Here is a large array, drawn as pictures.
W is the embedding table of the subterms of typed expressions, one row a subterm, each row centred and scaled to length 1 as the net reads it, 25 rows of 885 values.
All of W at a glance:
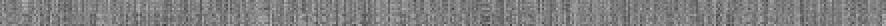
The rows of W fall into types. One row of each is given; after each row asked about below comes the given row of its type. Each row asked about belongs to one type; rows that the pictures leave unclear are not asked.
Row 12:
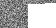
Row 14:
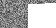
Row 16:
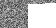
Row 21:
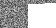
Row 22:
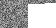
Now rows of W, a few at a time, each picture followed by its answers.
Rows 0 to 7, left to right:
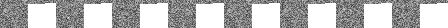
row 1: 22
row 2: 12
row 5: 16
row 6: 16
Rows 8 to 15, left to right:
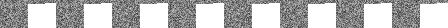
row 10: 12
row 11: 16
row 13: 22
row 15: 14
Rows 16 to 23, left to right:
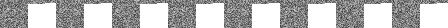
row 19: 21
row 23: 14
